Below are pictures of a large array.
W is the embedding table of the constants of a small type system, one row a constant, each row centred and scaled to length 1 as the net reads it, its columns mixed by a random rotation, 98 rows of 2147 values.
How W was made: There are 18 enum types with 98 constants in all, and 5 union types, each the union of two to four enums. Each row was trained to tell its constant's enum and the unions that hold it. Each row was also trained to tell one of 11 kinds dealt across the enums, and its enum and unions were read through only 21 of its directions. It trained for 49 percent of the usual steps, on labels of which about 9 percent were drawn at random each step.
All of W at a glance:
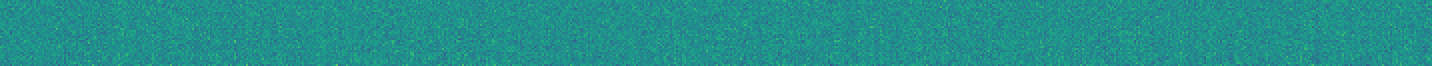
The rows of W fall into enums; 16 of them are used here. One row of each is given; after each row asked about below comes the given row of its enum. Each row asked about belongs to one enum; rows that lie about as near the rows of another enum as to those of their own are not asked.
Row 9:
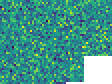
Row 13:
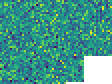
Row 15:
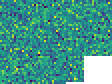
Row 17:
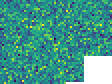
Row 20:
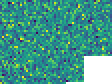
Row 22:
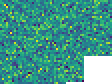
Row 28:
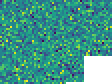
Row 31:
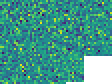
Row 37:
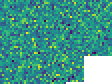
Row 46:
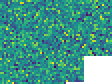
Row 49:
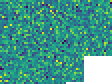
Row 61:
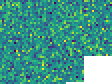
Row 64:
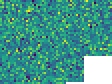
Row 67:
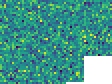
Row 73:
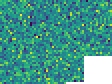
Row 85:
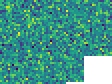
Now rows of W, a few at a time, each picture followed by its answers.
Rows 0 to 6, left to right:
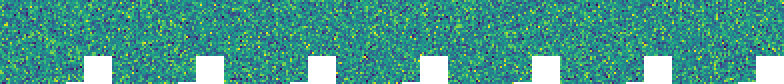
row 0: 28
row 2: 49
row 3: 28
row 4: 20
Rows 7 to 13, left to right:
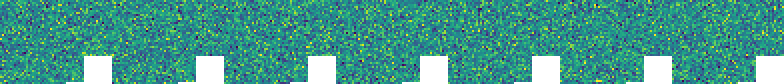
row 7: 9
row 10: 13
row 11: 49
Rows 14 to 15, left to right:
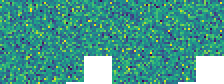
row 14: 28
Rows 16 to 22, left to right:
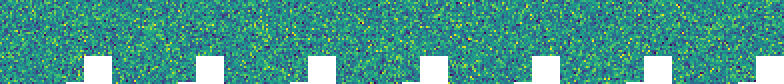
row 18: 17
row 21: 73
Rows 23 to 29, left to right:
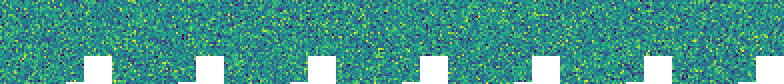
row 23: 13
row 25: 17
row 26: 49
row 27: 13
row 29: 67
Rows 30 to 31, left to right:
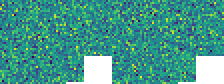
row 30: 15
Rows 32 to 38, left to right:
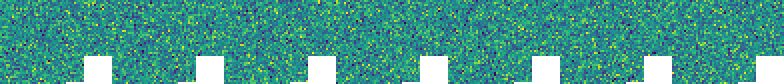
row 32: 46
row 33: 67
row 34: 49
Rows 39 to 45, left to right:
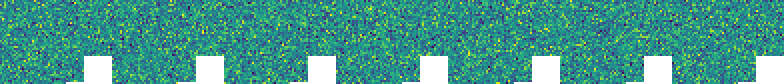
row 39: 20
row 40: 13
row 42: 17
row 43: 73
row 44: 67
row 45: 17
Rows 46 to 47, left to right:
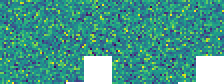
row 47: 9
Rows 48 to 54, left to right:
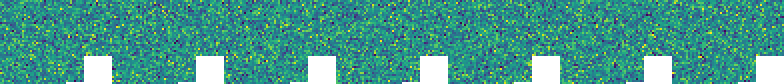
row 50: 9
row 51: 15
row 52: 28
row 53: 46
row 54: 28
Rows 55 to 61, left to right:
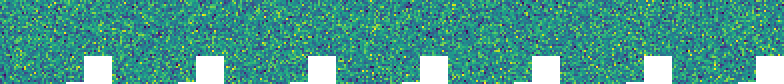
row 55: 17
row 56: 67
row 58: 20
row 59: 73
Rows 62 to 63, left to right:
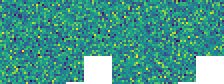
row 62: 15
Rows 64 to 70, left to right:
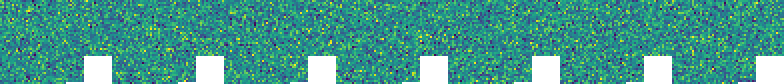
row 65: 61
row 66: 46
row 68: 73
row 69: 17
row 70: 22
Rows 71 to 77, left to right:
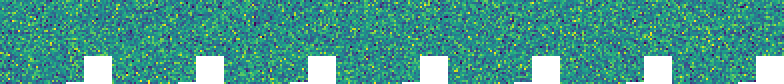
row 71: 61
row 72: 73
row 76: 13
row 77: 22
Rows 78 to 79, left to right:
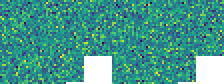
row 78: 9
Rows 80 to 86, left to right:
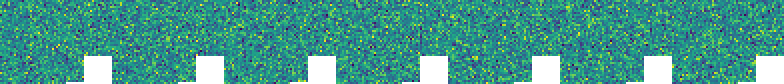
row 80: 28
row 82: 20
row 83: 22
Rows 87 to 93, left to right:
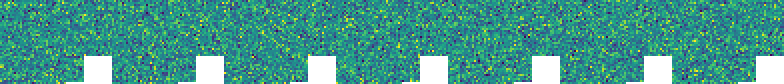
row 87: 67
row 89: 28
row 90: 20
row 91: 22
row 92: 13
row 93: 67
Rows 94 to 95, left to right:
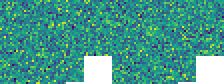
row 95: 15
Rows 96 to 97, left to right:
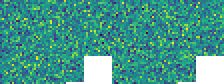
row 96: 17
